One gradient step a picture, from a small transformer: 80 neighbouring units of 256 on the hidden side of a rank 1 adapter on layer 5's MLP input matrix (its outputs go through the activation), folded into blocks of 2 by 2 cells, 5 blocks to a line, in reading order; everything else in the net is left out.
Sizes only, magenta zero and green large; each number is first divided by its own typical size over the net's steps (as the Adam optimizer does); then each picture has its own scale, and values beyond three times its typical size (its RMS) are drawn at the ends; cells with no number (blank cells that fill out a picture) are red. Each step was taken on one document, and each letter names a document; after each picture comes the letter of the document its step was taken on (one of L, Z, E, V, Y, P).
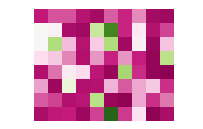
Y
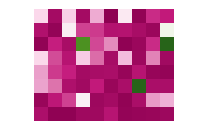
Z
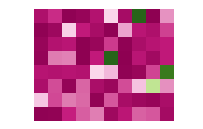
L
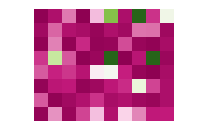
L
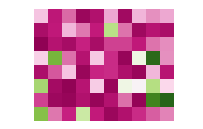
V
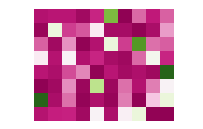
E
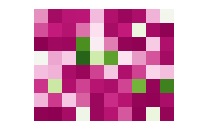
V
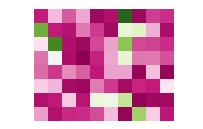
Y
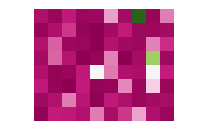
L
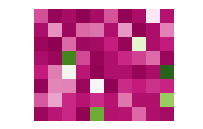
E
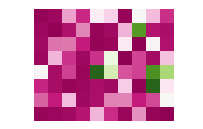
L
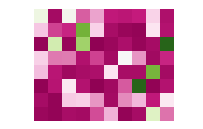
Z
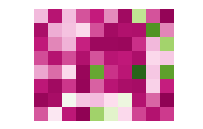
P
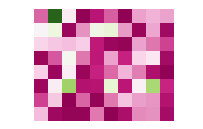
Y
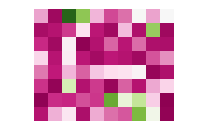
P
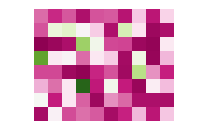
V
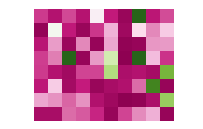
L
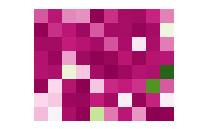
E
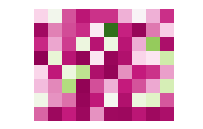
Y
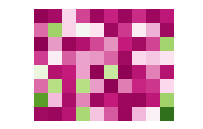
V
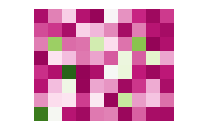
Y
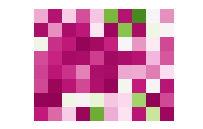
P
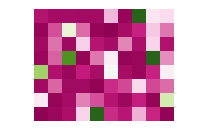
L
